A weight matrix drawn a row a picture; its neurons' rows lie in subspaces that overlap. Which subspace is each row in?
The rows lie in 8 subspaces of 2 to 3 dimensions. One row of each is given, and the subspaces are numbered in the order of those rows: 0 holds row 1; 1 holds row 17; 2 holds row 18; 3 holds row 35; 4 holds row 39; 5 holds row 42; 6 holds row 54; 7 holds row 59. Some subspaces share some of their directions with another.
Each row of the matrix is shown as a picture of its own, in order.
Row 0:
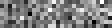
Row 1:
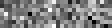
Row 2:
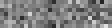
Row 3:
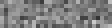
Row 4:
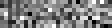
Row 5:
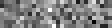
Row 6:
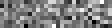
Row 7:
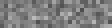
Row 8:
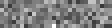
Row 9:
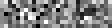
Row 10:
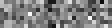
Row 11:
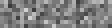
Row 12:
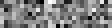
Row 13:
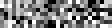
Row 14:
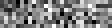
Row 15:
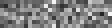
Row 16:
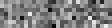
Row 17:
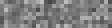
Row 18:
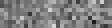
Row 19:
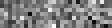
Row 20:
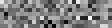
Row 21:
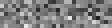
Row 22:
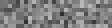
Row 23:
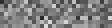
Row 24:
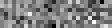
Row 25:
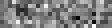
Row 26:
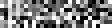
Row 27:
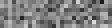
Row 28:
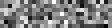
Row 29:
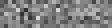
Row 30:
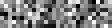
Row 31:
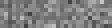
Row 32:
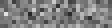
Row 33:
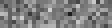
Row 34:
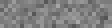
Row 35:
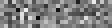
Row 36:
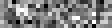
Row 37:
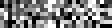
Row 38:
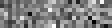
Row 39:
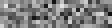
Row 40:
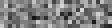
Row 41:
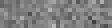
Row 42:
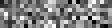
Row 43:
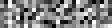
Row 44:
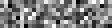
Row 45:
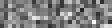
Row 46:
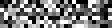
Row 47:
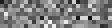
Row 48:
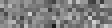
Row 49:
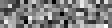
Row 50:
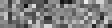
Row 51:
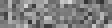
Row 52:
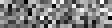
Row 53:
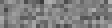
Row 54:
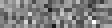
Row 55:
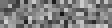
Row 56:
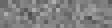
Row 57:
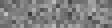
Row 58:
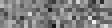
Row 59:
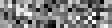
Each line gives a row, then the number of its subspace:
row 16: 7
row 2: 6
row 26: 1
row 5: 2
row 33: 3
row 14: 6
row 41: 2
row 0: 5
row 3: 1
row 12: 1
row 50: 2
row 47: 5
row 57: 0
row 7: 4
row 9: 3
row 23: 5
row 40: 4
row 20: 5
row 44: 0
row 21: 3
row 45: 4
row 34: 0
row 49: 6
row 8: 0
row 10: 1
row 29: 3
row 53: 1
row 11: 0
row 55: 6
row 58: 2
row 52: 5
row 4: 1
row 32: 0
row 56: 3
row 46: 5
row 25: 7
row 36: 7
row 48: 0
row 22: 6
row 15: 4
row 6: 3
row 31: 2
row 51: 2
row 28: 6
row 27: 0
